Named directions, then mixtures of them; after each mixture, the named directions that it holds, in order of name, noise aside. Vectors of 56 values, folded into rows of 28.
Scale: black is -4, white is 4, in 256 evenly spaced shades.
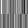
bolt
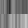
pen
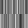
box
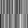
bolt, box, pen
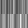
bolt, box, pen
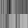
pen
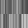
bolt, box, pen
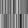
bolt, box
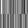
bolt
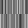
box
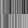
bolt, pen
